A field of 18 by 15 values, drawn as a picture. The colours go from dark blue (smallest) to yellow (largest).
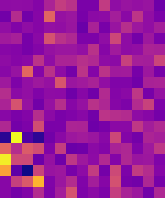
An odd patch, rougher than its surroundings, sits in the bottom left. Most values sit low, with a long tail of high ones. The halves do not mirror each other. No regular stripes run through it. There is no overall slope.
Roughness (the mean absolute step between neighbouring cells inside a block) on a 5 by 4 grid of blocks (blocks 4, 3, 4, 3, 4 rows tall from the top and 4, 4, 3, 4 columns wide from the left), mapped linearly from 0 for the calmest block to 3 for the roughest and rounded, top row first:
0 0 0 0
0 0 0 0
0 0 0 0
3 0 0 0
2 0 1 0
